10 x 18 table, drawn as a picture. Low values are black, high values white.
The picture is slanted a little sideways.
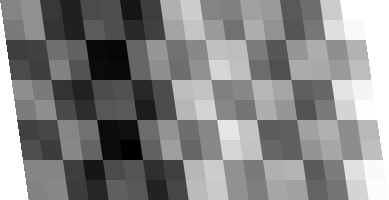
On average the colour sits 50% of the way up the scale. The field climbs toward the right. Stripes running up and down repeat 2 times from left to right.
